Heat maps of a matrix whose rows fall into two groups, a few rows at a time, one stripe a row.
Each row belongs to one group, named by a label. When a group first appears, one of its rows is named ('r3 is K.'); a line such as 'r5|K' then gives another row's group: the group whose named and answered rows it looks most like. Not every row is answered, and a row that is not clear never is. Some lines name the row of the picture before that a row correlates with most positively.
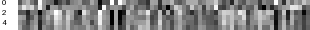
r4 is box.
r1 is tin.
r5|box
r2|box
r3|box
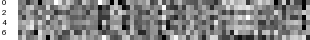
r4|tin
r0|box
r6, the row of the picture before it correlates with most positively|0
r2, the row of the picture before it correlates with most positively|0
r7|tin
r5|tin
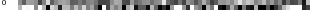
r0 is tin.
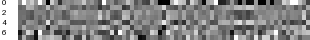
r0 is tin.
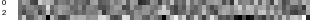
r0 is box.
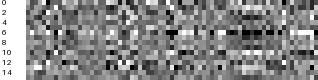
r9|tin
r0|box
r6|tin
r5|box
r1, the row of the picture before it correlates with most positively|1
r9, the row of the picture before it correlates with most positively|3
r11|box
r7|tin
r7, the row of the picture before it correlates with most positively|3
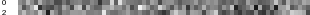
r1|box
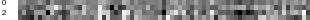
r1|box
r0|tin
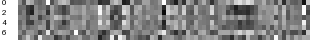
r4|tin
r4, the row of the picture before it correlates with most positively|2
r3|box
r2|tin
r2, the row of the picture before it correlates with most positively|2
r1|tin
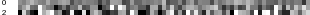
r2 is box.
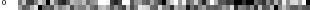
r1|box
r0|tin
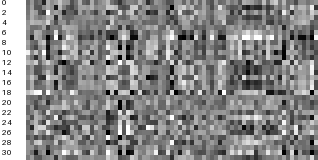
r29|box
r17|tin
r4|tin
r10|box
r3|tin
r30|box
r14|tin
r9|box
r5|box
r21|box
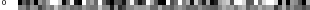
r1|box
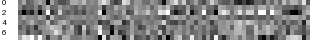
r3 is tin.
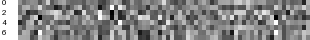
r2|box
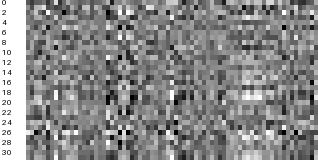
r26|box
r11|box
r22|box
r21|box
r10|box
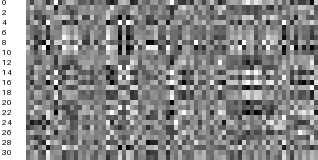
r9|box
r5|box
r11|tin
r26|tin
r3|box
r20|tin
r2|tin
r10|box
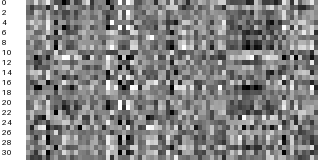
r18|tin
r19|box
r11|box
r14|tin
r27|box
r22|tin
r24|box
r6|tin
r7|box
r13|box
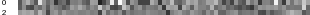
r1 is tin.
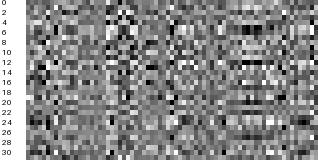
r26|tin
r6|tin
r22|tin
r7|box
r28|box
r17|tin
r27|tin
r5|tin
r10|box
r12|tin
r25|box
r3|box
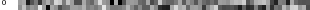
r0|box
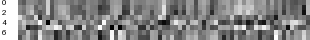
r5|box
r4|tin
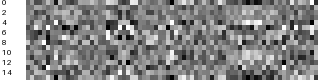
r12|box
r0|tin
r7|box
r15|tin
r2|box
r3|box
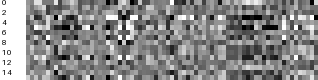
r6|tin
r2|box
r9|tin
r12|box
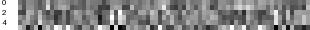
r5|box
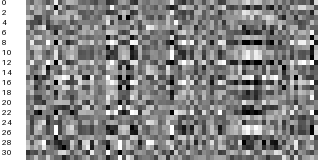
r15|box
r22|tin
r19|tin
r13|box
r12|tin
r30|box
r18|tin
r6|tin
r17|box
